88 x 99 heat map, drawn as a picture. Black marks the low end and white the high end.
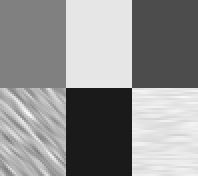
It is made of 2 by 3 panels. Panel 1,1: middling, flat. Panel 1,2: very high, flat. Panel 1,3: low, flat. Panel 2,1: high, slanting down to the right. Panel 2,2: very low, flat. Panel 2,3: very high, streaked across, faint in contrast.
